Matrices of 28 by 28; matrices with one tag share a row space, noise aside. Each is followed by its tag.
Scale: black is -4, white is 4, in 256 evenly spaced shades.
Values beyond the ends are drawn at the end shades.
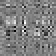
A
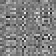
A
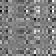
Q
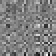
A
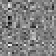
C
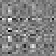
C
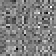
A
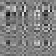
A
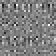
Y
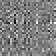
Y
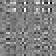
A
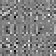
Y
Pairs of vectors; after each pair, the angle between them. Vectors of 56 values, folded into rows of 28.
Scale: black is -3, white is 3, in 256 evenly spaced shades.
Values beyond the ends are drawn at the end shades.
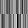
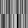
nearly parallel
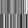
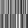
partly aligned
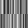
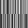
partly aligned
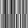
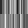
partly opposed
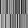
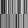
partly opposed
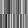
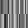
orthogonal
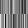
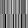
partly aligned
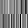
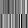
nearly opposite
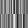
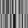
nearly opposite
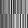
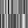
orthogonal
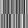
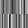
partly aligned
